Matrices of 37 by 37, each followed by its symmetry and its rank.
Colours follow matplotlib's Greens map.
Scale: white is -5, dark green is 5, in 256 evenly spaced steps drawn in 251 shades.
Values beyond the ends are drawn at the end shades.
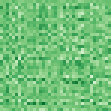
neither, rank five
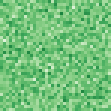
neither, full rank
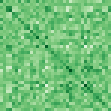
symmetric, rank five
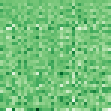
neither, rank five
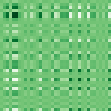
symmetric, rank one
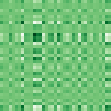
symmetric, rank one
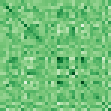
symmetric, rank five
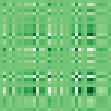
symmetric, rank one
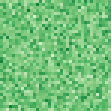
neither, full rank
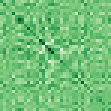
symmetric, rank five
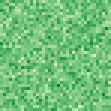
neither, full rank
